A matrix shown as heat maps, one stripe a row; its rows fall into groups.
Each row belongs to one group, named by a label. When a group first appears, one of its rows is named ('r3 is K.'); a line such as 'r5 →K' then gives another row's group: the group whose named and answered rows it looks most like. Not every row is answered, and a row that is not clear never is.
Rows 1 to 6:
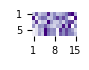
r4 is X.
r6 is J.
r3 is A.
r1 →A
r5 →J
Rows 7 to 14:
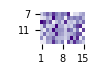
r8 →J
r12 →A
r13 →X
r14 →J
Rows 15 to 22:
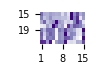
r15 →X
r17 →A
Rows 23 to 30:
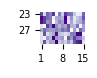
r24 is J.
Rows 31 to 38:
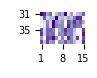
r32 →A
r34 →J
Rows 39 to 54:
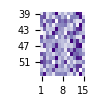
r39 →A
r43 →A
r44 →J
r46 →X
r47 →A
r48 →J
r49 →X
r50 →A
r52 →A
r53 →X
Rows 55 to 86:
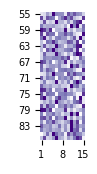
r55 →J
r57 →A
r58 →X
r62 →X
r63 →A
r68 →X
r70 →J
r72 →A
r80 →X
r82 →X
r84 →X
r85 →J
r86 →A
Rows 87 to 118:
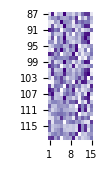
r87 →A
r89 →J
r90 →A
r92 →A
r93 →A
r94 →A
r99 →A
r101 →A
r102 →A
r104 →J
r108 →A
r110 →X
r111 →X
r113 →J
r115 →X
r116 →X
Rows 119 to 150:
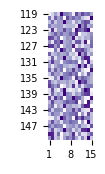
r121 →A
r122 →X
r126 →X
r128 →J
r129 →X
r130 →A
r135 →J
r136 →X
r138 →A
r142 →A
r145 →J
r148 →A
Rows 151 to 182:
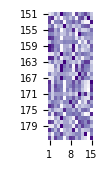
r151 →J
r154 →A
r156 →X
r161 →J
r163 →A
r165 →J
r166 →X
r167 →J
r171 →X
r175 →A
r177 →J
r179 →J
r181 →X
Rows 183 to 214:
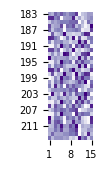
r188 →A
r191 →J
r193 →A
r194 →X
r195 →J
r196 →X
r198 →A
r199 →J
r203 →A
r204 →X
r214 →X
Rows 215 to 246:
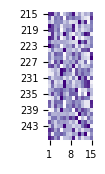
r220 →A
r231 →X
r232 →A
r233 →A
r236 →J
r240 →X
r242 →X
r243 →A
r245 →X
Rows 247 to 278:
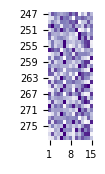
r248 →J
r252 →X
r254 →A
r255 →A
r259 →A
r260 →X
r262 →X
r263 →J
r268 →X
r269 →A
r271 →X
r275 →A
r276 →J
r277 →A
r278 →J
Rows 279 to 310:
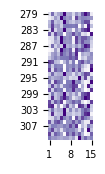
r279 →A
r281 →A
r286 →J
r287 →A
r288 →J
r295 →X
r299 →A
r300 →A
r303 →A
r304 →A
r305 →J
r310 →X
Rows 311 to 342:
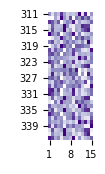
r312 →J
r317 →J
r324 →A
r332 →A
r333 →J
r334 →X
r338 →X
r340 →A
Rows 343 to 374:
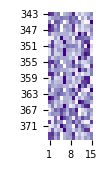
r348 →X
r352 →A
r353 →A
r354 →X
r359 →A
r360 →A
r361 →X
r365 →X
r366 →A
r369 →J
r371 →J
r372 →A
